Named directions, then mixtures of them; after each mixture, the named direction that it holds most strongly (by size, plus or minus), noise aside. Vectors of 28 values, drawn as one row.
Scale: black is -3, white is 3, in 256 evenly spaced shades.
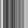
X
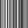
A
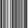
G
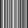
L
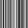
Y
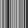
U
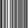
G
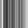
X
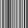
U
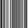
G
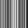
U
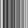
X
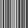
Y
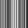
U
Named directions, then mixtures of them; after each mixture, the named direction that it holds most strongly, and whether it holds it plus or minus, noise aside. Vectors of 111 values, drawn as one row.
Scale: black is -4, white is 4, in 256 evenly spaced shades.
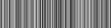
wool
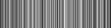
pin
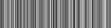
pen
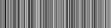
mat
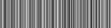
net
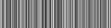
net, minus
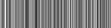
net, minus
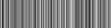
wool, minus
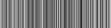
pin, minus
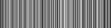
pin, plus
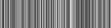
wool, minus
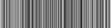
pin, minus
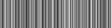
net, minus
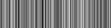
net, minus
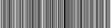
pin, minus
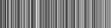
mat, plus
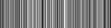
pin, plus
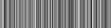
pen, minus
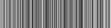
pin, minus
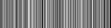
pin, plus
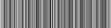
pen, minus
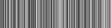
mat, plus
